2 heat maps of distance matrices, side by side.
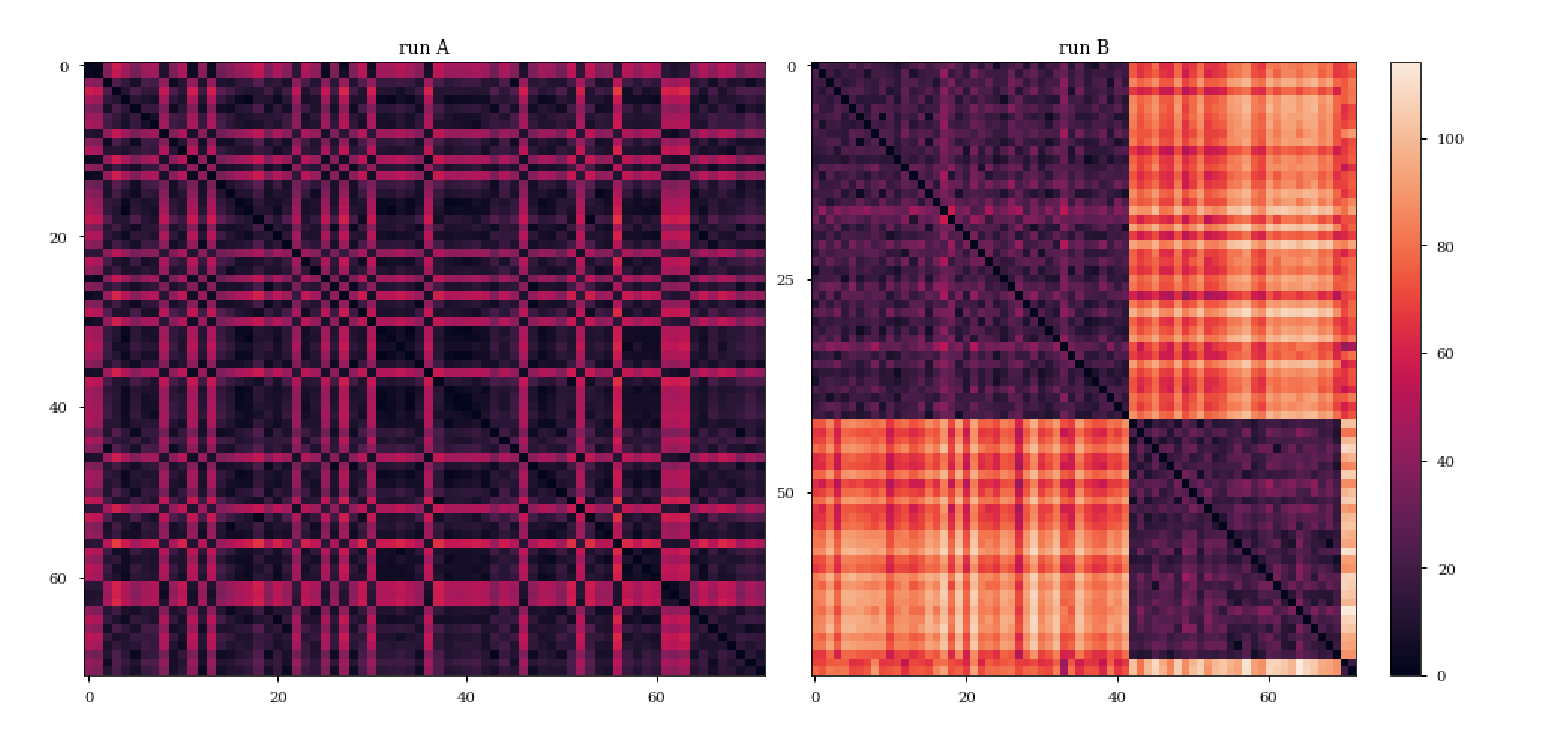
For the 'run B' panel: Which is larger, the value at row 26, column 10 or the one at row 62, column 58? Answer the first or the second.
the first
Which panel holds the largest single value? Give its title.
run B
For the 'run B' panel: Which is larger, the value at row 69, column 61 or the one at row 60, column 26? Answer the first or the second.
the second
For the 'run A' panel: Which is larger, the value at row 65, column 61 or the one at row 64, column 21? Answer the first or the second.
the first
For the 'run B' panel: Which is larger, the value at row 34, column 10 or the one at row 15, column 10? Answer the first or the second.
the second
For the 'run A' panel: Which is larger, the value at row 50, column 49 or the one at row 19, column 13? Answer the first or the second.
the second
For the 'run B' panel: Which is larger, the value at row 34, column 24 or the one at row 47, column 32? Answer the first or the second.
the second
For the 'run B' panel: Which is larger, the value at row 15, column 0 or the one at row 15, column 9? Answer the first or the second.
the first
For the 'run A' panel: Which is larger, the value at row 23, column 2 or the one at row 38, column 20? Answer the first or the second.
the first
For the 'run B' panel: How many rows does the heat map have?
72
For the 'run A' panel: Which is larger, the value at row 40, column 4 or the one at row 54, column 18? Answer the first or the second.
the second
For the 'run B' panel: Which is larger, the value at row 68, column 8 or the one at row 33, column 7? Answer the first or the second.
the first
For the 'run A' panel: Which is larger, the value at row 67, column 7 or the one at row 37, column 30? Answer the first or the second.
the second
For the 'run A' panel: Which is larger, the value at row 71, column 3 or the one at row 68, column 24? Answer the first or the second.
the first
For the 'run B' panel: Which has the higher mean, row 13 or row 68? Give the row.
68
